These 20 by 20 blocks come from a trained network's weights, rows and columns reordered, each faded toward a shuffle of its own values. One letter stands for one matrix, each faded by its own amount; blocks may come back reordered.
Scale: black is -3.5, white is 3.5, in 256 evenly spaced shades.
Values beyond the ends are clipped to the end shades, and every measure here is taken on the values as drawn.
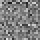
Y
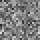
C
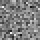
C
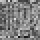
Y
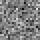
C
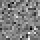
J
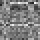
Y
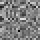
Y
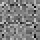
Y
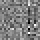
Y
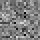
Y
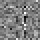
Y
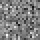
C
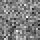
C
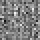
C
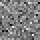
J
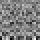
Y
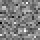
J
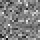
J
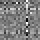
Y
